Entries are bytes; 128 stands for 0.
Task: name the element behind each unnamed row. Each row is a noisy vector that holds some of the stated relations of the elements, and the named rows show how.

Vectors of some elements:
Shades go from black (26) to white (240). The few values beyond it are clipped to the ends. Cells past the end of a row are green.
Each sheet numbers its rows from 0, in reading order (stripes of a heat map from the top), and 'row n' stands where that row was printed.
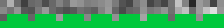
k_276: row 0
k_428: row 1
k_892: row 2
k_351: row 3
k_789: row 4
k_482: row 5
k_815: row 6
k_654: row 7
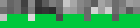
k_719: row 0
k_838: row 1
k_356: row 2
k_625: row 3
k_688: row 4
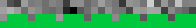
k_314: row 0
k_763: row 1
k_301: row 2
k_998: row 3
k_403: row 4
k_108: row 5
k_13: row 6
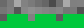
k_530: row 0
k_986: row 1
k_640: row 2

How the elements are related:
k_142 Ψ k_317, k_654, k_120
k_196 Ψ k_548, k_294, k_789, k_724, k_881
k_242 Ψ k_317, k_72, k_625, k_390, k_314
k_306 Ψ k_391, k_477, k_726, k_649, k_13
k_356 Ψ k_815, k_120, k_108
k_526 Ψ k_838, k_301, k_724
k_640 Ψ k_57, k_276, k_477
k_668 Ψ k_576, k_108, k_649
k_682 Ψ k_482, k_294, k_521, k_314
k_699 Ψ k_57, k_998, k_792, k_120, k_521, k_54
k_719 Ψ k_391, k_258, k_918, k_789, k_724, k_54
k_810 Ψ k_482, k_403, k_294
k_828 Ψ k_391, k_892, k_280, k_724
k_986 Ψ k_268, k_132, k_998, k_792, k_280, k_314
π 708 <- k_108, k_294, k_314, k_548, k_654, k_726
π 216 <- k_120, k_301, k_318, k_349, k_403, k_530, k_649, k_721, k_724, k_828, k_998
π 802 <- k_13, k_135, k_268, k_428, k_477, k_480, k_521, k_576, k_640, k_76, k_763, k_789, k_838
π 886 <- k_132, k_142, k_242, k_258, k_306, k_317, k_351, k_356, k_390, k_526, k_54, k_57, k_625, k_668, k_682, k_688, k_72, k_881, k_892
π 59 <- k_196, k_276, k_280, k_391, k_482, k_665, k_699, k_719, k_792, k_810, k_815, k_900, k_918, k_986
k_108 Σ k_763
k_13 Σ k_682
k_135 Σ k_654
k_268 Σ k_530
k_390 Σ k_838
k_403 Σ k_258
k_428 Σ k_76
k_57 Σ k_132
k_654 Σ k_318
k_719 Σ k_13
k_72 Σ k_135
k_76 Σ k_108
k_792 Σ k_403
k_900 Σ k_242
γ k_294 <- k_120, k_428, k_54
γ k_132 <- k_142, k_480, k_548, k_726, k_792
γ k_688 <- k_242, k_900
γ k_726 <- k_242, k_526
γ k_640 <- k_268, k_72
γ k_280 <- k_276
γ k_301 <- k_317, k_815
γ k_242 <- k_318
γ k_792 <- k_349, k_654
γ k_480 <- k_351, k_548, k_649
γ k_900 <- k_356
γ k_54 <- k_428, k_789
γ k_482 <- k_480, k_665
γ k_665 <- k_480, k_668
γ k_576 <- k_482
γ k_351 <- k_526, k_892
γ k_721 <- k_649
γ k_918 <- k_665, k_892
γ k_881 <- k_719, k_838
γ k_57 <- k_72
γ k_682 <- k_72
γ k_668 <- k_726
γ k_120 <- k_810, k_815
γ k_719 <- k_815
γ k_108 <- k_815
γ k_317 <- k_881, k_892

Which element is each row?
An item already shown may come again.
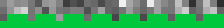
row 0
k_142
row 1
k_682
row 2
k_810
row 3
k_428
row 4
k_668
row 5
k_668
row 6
k_815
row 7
k_815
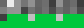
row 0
k_576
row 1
k_719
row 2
k_719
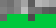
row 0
k_132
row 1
k_306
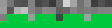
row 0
k_792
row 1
k_810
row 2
k_649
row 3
k_810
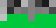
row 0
k_548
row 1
k_294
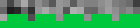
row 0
k_526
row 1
k_120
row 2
k_480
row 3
k_351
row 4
k_900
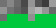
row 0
k_391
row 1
k_314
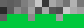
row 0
k_54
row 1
k_726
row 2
k_317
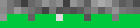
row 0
k_665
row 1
k_828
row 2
k_881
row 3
k_57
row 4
k_280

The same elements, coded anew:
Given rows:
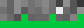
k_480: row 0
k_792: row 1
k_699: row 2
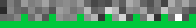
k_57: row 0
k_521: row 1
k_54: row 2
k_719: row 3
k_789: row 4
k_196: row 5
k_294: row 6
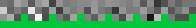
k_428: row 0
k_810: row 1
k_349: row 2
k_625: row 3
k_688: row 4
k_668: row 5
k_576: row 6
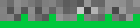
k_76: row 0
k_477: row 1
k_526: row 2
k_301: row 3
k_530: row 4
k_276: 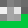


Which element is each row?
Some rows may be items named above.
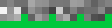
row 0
k_276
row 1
k_314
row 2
k_428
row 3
k_576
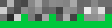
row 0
k_142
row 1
k_317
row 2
k_482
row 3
k_276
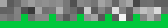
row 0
k_726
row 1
k_403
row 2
k_108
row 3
k_428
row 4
k_810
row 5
k_280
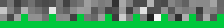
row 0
k_306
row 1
k_828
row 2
k_391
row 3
k_654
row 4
k_682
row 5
k_356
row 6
k_649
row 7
k_482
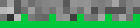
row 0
k_120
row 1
k_815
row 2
k_838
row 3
k_654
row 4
k_548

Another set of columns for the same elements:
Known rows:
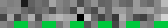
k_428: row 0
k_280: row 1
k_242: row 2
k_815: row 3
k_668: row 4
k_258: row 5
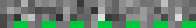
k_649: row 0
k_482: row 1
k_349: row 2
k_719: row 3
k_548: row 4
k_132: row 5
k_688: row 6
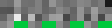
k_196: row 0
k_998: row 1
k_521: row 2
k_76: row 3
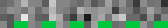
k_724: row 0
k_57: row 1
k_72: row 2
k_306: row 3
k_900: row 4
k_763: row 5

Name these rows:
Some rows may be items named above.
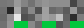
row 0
k_719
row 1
k_301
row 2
k_108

